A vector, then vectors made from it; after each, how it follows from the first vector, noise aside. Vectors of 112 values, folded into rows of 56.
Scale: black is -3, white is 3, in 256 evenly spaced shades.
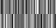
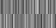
shrunk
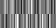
wrapped around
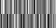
wrapped around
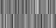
shrunk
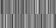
shrunk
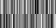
negated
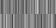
shrunk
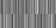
shrunk
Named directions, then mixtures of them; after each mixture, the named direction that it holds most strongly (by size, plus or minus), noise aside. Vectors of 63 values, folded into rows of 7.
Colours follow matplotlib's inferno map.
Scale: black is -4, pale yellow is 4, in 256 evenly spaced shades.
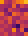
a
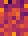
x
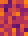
a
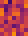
x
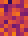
x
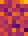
a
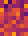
x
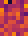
x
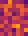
a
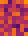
a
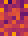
x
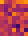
a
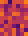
a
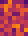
a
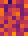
x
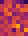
a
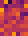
x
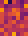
x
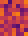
a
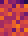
a
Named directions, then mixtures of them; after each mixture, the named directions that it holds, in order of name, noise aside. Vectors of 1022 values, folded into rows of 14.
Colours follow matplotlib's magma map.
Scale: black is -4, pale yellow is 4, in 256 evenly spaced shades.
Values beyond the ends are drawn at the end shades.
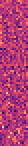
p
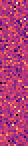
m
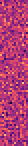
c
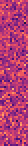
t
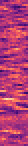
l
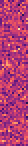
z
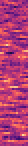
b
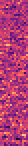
b, t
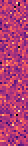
m, z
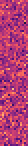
t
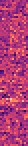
l, t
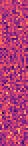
p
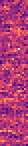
l, z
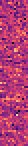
l, m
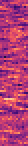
l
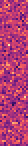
t, z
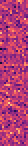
l, m, p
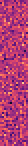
c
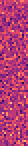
c, t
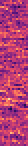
b, l, p
